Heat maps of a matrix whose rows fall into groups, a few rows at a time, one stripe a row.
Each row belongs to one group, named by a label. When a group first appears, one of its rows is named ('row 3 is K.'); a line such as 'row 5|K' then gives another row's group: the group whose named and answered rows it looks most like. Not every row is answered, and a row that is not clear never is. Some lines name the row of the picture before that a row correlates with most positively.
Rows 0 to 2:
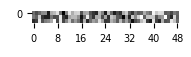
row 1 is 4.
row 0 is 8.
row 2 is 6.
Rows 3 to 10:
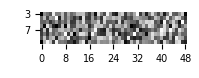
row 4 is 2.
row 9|6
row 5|4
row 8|8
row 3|6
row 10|2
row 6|4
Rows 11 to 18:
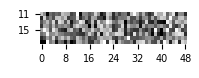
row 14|6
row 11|8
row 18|4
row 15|2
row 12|8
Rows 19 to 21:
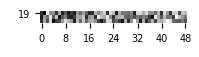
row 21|8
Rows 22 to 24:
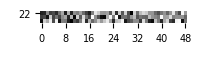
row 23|8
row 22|4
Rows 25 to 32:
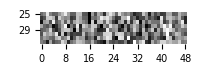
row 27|6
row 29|8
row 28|8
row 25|6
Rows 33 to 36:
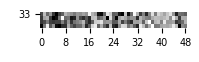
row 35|4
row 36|4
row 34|4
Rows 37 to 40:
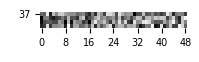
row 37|6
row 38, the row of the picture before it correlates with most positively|35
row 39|4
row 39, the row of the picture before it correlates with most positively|35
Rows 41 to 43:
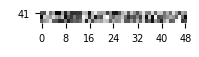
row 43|2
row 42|2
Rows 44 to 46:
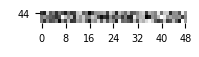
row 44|4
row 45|8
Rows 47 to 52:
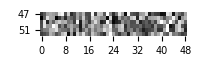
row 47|6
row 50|2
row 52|8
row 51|2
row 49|8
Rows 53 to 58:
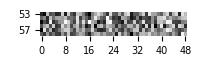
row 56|6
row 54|8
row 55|8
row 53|4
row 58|4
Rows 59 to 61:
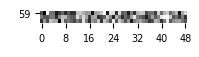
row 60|8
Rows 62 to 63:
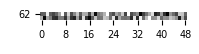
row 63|4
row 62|6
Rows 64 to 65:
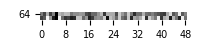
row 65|4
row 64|6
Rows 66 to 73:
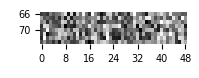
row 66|8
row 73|4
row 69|2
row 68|8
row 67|4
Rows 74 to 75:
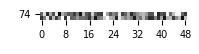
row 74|2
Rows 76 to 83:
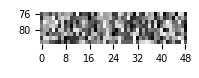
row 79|2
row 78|2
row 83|4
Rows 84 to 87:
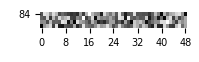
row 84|2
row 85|6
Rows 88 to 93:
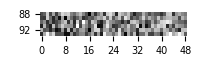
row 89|4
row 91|8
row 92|4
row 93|2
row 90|8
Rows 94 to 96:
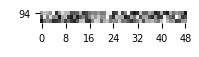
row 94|6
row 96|4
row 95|2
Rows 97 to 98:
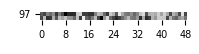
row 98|8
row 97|4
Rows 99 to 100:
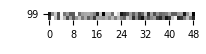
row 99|6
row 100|2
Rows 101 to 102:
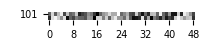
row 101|6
